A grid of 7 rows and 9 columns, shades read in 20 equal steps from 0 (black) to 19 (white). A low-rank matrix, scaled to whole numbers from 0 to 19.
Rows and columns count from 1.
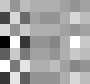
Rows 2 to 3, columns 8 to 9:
16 14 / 11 12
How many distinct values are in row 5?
7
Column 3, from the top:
14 8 15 4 9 17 7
